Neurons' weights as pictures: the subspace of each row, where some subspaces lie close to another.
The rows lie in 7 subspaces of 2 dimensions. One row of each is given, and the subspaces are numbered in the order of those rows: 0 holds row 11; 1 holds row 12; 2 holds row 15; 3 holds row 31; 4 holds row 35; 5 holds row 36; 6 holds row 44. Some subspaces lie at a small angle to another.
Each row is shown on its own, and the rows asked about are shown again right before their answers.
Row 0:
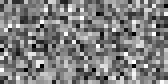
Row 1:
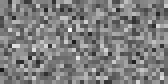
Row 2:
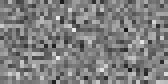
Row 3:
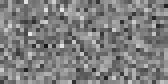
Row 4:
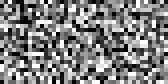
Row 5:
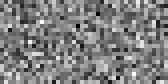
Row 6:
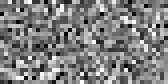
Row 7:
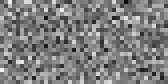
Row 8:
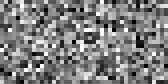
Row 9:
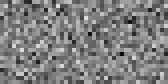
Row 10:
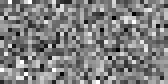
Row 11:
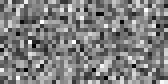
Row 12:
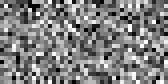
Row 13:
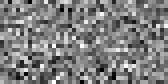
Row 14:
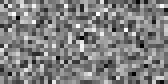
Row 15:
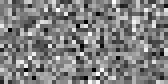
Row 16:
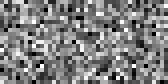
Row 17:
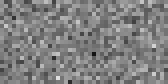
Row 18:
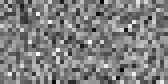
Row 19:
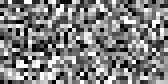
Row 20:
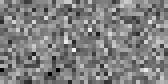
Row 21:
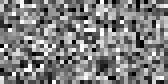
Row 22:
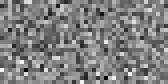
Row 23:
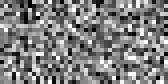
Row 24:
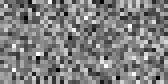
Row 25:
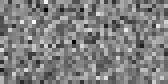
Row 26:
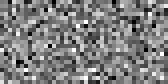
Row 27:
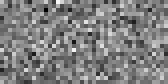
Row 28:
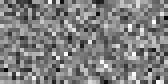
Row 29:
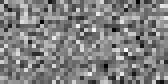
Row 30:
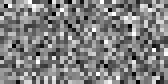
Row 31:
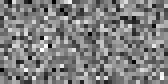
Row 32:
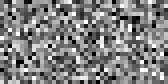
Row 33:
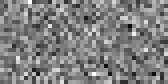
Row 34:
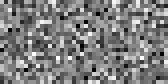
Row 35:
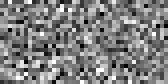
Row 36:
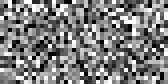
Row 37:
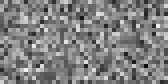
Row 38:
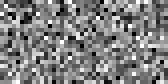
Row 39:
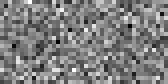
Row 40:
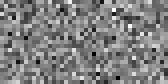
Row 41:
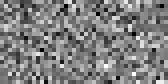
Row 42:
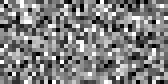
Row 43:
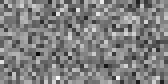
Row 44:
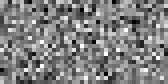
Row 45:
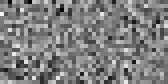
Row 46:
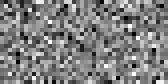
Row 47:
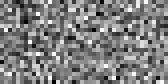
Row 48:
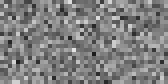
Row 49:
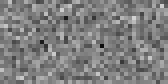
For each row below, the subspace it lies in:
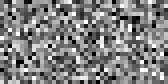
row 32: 2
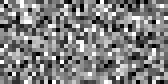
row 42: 6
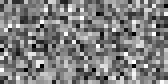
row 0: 0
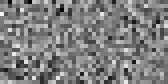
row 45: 4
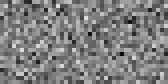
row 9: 5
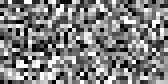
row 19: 4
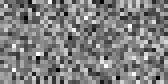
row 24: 1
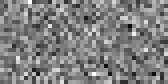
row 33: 1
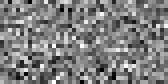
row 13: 4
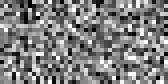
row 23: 1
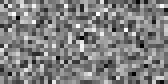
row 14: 6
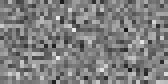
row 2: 4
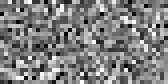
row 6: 4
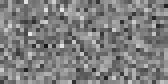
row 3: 0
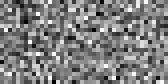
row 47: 5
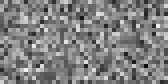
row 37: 0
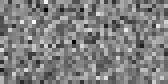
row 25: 6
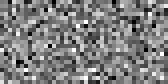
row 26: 2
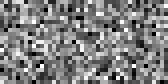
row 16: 0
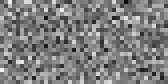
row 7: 3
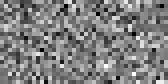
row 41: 3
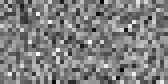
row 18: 5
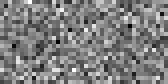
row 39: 1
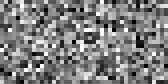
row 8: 6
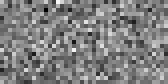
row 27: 6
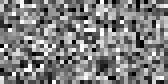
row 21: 6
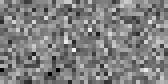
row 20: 6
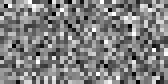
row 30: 5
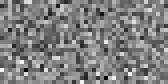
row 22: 5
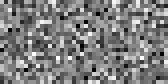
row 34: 2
